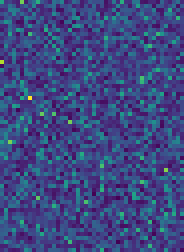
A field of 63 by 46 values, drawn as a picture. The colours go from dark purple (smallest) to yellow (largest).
Mirror symmetry: none. Average level on the scale: 20%. Odd rows or columns: none. Histogram: skewed, a long tail of high values. Stripes: none. Grain: fine.
